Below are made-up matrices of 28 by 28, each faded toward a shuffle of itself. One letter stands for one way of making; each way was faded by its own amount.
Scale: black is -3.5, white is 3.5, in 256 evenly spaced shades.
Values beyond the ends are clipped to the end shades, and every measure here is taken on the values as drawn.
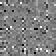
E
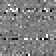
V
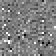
E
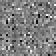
E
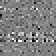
V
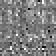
E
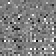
V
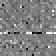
V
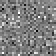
E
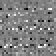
V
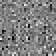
E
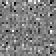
E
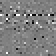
V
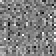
E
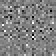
V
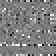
V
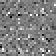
E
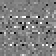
V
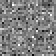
E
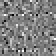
E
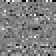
V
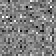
E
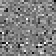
E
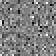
E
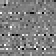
V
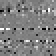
V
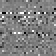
V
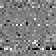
V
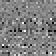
V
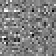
E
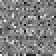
E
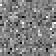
E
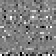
V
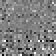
V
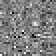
E
